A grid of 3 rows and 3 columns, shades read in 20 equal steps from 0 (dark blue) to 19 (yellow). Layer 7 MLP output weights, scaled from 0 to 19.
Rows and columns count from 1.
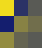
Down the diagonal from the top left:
19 10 6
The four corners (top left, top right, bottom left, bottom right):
19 6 11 6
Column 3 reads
6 8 6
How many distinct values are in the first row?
3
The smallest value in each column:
0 2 6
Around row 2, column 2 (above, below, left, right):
2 7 0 8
